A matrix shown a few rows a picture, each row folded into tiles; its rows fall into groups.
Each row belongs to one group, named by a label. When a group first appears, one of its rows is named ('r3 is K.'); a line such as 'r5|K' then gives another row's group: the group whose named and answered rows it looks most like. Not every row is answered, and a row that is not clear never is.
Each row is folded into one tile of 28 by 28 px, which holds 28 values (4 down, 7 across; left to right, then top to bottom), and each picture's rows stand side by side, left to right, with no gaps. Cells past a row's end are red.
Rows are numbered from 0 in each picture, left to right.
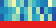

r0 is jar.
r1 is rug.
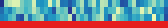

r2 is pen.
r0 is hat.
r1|rug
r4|rug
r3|jar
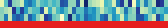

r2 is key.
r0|rug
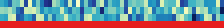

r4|pen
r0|rug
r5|rug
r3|key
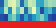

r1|rug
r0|hat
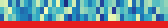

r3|pen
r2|key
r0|rug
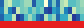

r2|hat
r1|key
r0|hat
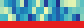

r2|hat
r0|rug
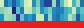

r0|pen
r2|jar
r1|pen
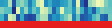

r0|pen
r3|hat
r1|jar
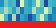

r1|jar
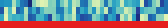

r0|key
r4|jar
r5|key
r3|hat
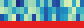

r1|rug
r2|jar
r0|pen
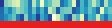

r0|hat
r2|key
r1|hat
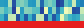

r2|key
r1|pen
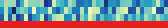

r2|key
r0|hat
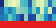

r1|hat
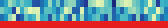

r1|rug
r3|hat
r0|pen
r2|key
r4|hat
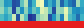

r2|rug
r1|jar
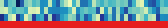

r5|rug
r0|pen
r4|hat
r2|jar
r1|rug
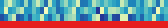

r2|jar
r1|jar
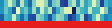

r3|jar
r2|key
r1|hat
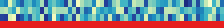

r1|pen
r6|pen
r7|jar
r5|key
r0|pen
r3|key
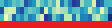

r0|key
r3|jar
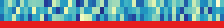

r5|jar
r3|key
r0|jar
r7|rug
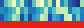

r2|pen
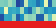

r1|key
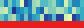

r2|pen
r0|rug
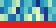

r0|key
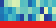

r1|pen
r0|hat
